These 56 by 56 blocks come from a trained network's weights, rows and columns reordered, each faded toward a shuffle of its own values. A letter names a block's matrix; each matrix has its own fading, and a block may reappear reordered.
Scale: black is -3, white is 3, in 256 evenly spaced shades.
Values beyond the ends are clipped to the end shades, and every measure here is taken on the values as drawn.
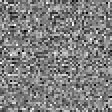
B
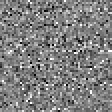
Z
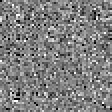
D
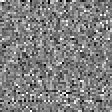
Z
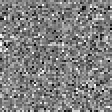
Z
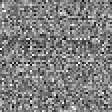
B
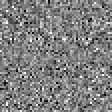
Z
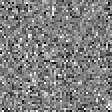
D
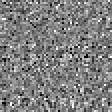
D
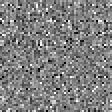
D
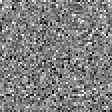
Z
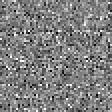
D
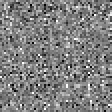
D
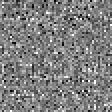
D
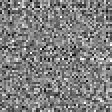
B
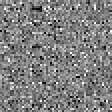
D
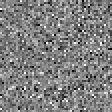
Z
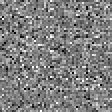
D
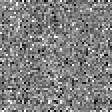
D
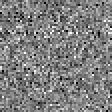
Z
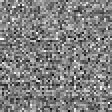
B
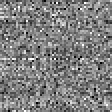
B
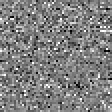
Z
